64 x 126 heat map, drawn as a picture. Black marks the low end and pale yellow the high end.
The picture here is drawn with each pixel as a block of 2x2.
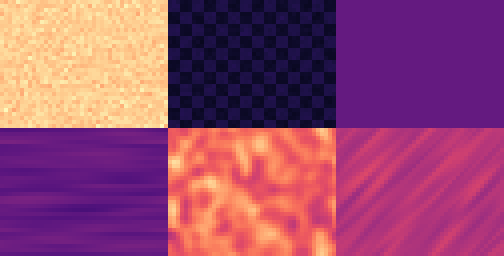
The table splits into 2 rows of 3 panels. Panel 1,1: very high, fine-grained, faint in contrast. Panel 1,2: very low, checkered, faint in contrast. Panel 1,3: low, flat. Panel 2,1: low, streaked across, faint in contrast. Panel 2,2: high, blotchy. Panel 2,3: middling, slanting up to the right, faint in contrast.
